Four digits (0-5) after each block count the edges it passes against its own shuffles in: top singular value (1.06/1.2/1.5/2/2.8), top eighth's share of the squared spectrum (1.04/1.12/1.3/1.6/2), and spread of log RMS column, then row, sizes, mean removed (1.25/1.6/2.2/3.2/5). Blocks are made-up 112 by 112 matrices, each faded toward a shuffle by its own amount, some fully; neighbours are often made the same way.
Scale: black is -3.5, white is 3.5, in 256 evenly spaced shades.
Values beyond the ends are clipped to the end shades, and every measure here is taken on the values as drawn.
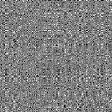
5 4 3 3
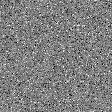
0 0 0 0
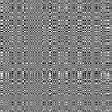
5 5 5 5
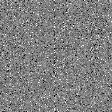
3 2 2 0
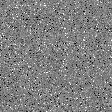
0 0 0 0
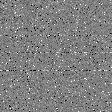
2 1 0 1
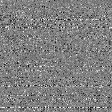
2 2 0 3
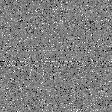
2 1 0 2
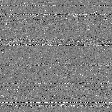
3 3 0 4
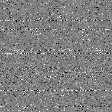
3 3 0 3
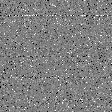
2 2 0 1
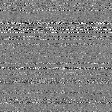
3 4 0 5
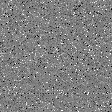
1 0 0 1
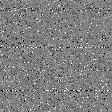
2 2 0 2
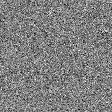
2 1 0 0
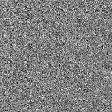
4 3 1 2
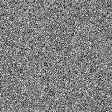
3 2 1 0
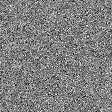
0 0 0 0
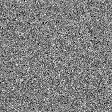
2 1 0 0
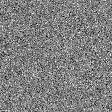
0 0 0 0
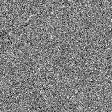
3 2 0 0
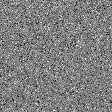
0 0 0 0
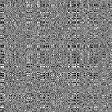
5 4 3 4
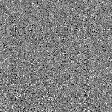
4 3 1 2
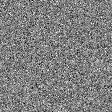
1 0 0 0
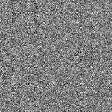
4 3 2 2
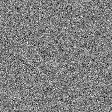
2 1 0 0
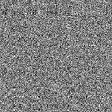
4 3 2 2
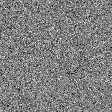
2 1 0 0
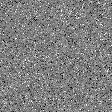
1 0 0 0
